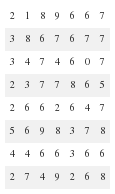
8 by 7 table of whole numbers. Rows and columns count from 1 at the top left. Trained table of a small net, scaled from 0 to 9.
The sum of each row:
39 44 31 38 33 46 35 38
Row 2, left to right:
3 8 6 7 6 7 7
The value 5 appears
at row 4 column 7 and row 6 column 1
